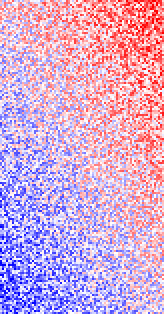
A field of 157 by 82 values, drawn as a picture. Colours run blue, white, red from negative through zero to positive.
Values rise toward the top right. The top right is the ninth with the highest average. No regular stripes run through it. The texture is fine-grained noise.
